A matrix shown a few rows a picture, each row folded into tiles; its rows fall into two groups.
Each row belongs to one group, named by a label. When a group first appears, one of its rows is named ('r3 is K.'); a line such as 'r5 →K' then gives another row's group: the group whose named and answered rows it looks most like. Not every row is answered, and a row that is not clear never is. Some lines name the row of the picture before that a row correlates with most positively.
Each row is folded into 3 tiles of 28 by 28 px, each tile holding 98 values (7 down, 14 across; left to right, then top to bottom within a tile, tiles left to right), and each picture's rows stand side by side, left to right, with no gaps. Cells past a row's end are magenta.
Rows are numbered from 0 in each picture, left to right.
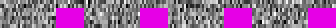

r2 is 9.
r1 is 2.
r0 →9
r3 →2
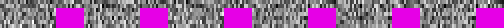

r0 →9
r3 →9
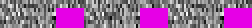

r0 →9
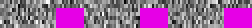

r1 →9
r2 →2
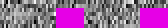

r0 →9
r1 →2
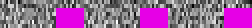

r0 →9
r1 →9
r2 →9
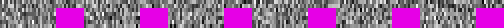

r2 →9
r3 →2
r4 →2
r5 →9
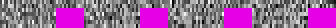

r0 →2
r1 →2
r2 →2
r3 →9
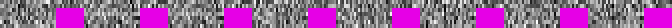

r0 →2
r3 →2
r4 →2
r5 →2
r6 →9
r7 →2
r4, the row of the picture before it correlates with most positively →0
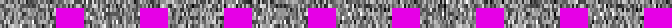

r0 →9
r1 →2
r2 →9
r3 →9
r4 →9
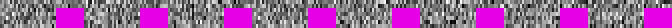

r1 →2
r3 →2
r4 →2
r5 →2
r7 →9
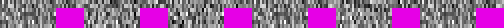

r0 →2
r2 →2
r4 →9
